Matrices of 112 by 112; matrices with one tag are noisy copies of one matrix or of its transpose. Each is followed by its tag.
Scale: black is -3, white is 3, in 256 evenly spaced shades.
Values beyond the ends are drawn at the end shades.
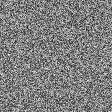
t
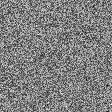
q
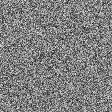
q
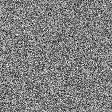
q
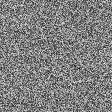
t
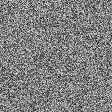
q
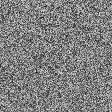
q
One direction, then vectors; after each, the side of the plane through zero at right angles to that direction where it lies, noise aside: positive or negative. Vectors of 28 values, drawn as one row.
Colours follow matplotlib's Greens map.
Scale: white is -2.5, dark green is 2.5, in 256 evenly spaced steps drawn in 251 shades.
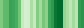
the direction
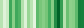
positive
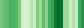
positive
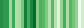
negative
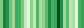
positive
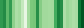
positive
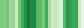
negative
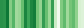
negative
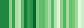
negative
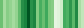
negative
